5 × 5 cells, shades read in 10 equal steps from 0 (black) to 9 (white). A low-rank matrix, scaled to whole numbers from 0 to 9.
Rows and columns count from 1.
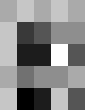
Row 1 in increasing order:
6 6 6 7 7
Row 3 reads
7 1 1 9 3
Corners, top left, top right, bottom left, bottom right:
6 6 7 3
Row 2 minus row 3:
0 1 2 -4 2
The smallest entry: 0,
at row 5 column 2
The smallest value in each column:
6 0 1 5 3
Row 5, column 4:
7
